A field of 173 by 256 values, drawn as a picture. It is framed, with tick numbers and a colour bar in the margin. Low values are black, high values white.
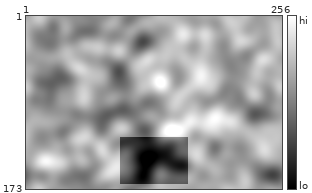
Histogram: skewed, a long tail of low values. Average level on the scale: 60%. Roughest part: bottom middle. Odd patch: lower, in the bottom middle. Ninth with the lowest average: bottom middle.
